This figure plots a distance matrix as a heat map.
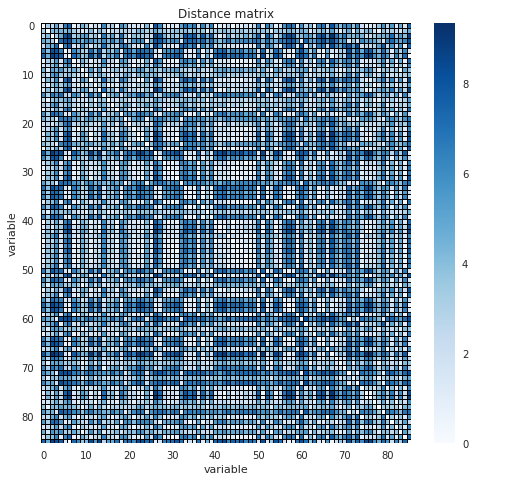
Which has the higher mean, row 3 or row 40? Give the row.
3
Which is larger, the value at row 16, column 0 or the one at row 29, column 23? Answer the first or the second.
the first
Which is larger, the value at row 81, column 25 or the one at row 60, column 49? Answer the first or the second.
the second
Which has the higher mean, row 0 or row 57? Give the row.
57
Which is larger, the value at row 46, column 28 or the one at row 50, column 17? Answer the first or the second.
the second
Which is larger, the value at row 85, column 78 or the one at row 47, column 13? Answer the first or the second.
the first
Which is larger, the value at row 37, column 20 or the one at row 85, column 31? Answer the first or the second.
the second
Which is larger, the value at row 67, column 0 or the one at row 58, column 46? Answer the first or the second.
the first
